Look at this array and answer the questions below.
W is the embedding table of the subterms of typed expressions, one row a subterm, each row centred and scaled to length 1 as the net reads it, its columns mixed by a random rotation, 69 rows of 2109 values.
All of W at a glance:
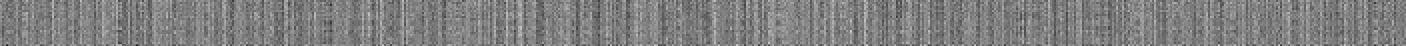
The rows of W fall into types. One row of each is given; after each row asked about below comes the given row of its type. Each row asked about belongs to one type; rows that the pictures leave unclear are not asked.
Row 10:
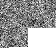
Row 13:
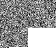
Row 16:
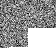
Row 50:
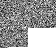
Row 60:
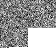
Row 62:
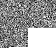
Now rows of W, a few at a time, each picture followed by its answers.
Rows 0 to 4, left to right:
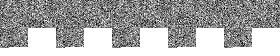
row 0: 10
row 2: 10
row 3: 16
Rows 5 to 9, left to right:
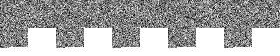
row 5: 16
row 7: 62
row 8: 60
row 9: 16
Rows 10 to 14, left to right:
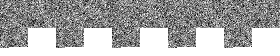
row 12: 13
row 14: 10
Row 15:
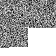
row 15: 62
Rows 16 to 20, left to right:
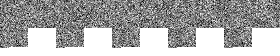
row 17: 60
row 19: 10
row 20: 10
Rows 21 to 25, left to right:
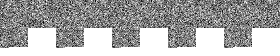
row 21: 10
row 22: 50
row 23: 50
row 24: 16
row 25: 16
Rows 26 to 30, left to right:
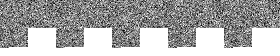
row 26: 62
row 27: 50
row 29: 13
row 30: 13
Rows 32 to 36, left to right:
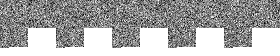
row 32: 62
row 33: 60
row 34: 16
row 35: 62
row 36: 13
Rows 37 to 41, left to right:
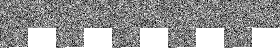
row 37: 60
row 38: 16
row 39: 10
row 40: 50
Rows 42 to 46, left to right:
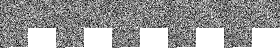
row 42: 16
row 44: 50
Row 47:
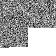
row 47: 62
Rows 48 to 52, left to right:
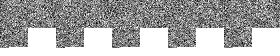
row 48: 13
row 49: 13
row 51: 50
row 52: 10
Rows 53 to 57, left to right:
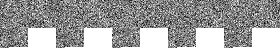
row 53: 10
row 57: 13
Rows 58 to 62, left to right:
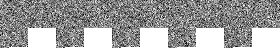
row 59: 60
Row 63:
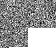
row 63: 13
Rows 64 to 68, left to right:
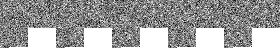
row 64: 62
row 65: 10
